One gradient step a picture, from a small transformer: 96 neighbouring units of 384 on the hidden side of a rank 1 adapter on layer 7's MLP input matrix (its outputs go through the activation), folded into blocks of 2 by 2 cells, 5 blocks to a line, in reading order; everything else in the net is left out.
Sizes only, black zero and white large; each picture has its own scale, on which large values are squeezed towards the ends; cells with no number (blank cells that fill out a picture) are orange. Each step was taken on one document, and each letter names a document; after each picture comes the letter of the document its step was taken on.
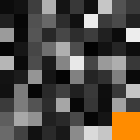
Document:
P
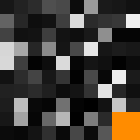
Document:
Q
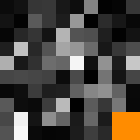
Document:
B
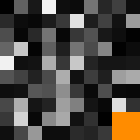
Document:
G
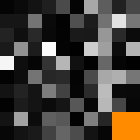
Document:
Q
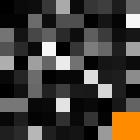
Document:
G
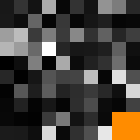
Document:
P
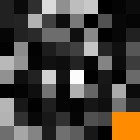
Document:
B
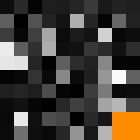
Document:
Q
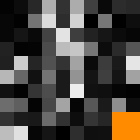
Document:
B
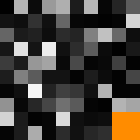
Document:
G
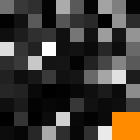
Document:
P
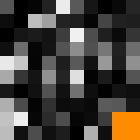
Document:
B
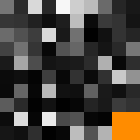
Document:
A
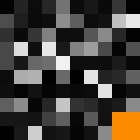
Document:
G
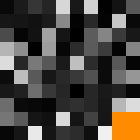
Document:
G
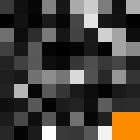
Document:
P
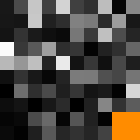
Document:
P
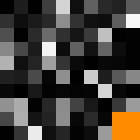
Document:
G
